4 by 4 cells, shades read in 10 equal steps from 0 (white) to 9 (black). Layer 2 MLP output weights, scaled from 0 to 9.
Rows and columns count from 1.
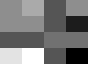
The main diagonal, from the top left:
4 4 5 9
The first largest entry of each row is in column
3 4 1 4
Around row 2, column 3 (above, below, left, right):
6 5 4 8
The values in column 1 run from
1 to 6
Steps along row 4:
down up up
